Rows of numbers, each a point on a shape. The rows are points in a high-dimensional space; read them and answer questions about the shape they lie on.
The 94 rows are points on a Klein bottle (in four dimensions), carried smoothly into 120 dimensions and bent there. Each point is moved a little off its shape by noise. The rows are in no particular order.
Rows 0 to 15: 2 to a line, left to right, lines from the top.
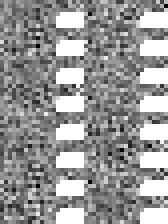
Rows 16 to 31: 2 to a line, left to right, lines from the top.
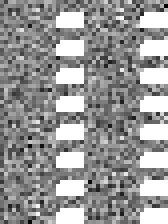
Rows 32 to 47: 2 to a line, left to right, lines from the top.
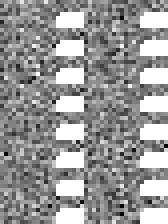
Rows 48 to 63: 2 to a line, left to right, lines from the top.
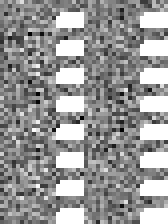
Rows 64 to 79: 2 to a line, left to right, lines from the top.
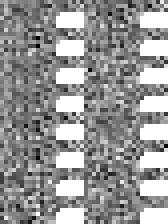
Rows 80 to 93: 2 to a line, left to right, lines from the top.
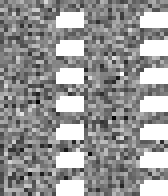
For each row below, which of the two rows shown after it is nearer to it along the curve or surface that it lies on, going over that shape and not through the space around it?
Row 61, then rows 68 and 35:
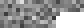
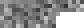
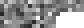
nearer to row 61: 35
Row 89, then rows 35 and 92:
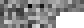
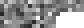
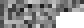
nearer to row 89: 92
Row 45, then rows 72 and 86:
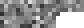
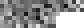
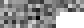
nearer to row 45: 72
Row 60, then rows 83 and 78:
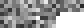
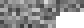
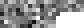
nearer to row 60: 78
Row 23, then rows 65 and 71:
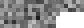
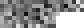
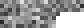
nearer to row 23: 65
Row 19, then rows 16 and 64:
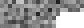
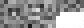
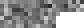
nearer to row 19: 16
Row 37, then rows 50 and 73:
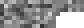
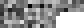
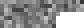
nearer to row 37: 73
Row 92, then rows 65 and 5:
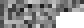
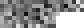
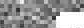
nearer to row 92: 65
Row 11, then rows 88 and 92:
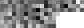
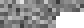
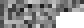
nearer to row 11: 92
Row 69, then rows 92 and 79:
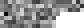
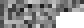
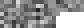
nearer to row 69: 79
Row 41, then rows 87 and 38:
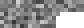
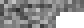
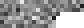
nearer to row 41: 38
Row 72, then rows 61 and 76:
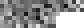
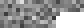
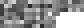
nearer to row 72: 76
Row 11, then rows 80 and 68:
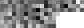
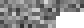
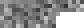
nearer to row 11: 68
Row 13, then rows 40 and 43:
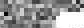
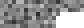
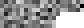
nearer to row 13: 43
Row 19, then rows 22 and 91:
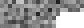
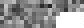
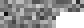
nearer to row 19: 91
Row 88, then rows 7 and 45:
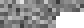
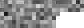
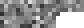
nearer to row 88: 7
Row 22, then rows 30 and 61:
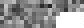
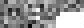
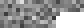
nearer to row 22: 30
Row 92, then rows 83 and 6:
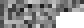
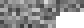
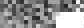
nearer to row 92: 6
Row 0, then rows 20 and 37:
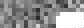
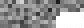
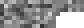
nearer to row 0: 37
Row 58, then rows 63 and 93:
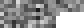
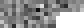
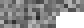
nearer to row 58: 63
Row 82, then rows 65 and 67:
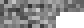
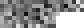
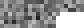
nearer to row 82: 65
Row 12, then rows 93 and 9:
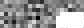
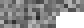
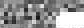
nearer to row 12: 9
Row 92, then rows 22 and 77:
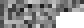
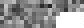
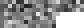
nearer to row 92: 77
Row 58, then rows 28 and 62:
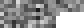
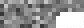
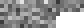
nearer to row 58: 62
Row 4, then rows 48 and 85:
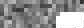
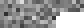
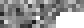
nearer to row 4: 85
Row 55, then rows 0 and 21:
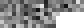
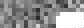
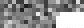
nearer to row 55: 21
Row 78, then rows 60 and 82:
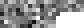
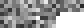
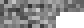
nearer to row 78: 60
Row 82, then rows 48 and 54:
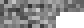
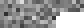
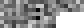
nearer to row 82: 48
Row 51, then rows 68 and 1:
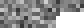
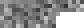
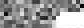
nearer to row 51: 1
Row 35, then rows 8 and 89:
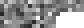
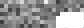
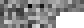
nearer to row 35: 8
